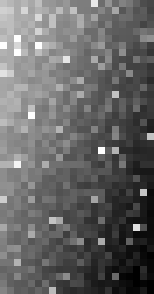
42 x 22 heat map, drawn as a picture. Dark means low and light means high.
There is an overall slope up to the top left. Neither half mirrors the other. The bottom right is the ninth with the lowest average. The ninth with the highest average is the top left. No row or column stands out. There are no regular stripes. The values follow a bell shape.
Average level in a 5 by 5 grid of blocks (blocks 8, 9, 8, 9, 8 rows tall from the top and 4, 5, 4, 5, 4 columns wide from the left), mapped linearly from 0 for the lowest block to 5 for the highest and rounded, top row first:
5 4 3 3 2 | 4 4 3 2 2 | 4 3 2 2 1 | 3 3 2 1 1 | 3 2 1 1 0
